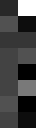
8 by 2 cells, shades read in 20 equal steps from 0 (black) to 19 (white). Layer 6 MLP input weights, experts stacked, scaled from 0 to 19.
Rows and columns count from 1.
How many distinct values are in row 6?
2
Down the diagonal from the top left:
3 1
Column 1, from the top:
3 6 4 5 5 5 6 5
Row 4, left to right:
5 6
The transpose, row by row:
3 6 4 5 5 5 6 5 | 19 1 4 6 0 9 0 1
